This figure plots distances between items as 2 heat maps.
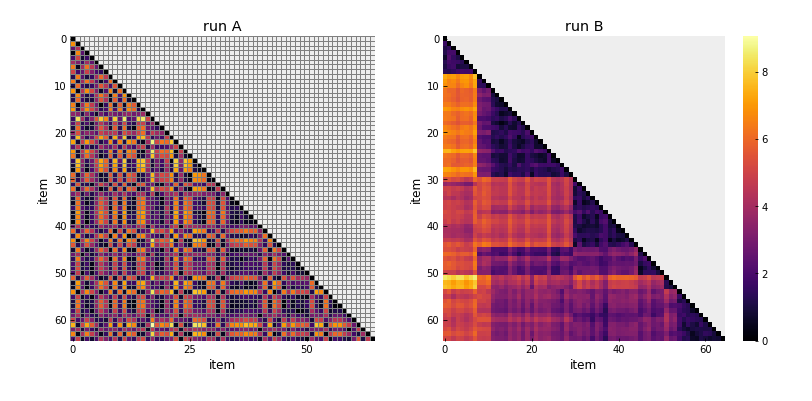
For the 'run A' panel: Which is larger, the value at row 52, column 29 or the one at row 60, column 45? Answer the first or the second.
the first
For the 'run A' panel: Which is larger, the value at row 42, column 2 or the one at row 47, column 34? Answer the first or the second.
the first
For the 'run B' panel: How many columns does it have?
65
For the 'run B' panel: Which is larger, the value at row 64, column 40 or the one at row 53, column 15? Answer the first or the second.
the second
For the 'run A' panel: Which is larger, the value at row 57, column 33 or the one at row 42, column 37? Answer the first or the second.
the first
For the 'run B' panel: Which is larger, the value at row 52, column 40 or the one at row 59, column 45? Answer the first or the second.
the first
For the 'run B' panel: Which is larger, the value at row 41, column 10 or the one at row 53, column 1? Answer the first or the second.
the second
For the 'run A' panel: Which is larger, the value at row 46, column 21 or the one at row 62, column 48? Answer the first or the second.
the first
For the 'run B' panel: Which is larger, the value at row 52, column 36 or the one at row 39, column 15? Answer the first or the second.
the second
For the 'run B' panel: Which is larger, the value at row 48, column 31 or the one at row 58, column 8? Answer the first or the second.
the second
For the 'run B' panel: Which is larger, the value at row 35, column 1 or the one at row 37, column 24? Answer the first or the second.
the first
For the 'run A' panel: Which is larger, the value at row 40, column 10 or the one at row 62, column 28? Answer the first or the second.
the second
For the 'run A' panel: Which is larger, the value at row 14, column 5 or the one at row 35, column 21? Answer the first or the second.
the first
